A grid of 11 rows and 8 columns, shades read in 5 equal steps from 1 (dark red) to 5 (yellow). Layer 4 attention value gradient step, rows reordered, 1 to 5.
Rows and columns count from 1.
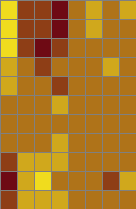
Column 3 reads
2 2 1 2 3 3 3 3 4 5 4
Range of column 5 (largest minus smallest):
0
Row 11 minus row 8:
-1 1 1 0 0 0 0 0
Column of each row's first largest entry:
1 1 1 1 1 4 1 4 2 3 2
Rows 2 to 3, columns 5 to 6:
3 4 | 3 3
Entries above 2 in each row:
5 5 5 7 7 8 8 8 7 6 7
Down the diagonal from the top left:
5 2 1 3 3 3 3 3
